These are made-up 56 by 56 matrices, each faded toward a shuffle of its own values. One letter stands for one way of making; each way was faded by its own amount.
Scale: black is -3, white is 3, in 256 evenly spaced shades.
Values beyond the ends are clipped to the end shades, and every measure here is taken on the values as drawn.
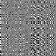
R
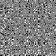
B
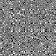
B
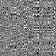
B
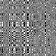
R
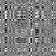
R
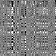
R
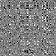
B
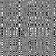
R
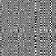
R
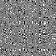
B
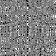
B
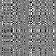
R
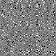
B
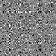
B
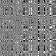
R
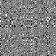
B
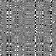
R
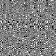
B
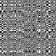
R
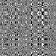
R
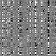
R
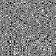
B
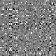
B
